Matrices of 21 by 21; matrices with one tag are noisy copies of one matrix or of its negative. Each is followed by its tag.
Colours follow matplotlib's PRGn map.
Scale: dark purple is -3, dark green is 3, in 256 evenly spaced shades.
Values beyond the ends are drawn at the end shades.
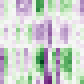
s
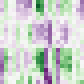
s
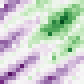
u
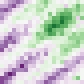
u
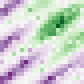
u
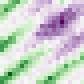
u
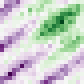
u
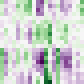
s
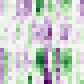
s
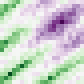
u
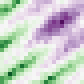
u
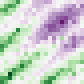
u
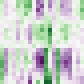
s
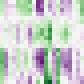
s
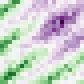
u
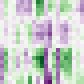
s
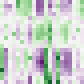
s
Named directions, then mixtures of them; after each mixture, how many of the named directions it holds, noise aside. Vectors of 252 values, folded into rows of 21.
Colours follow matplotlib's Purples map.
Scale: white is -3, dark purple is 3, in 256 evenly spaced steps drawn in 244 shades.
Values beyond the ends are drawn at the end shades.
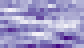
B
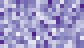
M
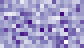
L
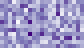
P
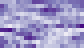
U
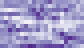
two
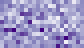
three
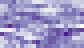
one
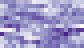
one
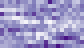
two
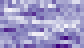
two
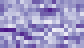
three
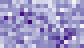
three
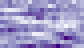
one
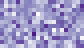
two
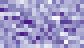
three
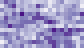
two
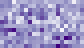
three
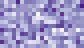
three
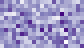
one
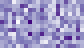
one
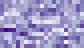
three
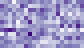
two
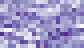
two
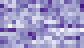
three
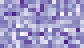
two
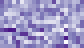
three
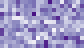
two
